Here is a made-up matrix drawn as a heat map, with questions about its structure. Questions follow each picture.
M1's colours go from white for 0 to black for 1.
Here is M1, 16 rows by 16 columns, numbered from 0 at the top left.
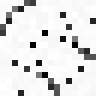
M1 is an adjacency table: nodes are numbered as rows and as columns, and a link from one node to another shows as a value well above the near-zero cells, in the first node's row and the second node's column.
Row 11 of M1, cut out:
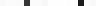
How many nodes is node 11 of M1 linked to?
2
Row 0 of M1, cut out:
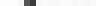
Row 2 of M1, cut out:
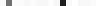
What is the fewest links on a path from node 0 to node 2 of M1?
6
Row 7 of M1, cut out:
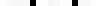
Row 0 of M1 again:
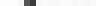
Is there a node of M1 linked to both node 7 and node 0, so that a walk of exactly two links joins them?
yes
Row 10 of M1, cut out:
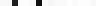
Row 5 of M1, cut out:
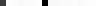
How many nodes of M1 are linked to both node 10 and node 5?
0
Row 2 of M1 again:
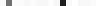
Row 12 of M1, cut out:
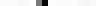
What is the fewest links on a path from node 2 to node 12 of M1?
3
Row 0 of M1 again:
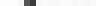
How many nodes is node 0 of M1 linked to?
2
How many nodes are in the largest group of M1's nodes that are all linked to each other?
2
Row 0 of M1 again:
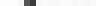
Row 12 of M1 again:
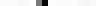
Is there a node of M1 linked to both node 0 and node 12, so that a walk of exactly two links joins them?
no
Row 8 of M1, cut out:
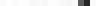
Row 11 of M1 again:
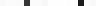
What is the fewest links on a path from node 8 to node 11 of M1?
2
